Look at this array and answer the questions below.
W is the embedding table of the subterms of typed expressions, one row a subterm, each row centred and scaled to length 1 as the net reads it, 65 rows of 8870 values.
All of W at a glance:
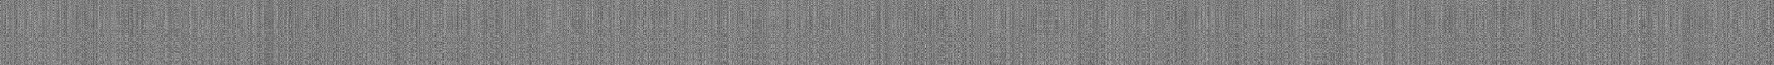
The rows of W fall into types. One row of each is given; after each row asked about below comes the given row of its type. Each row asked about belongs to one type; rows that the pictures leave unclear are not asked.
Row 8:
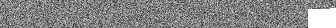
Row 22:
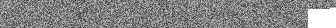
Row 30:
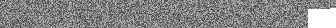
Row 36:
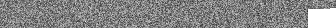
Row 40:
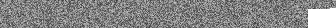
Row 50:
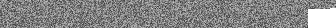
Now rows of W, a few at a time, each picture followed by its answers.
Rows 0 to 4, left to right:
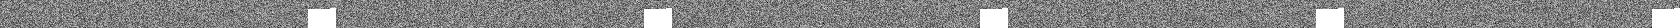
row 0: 30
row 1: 50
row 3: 30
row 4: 8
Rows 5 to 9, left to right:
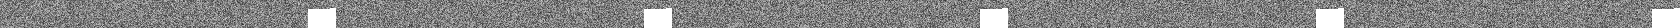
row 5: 36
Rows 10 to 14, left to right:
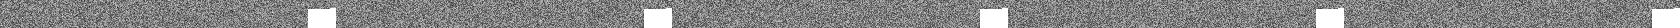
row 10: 30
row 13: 50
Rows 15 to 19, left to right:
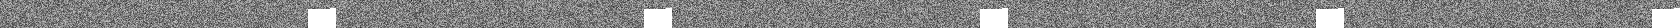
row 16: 22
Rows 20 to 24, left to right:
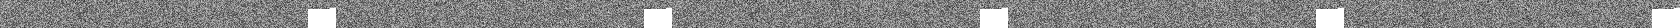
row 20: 22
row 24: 50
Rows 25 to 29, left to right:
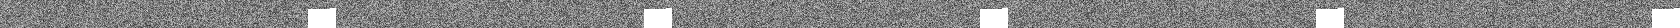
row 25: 40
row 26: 36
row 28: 22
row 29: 36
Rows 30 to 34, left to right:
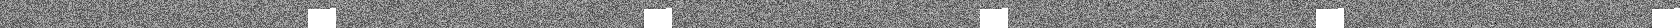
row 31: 22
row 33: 36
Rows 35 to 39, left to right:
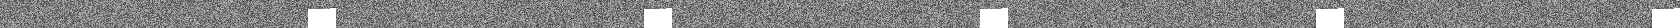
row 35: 36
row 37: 40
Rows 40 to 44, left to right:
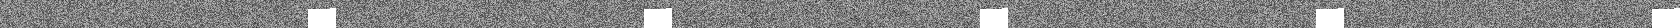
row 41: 36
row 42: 50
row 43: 40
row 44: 50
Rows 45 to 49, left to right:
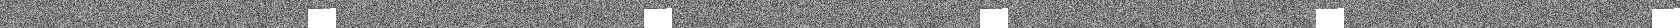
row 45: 36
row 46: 8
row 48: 40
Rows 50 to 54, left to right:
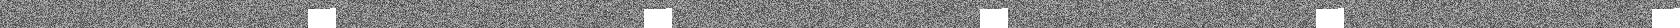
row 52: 22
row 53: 50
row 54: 40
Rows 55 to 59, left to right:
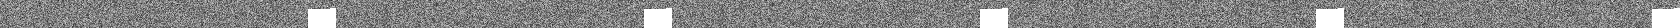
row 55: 8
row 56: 40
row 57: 40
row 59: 50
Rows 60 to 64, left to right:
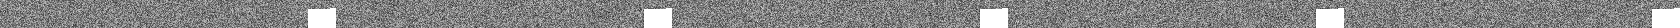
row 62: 36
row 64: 40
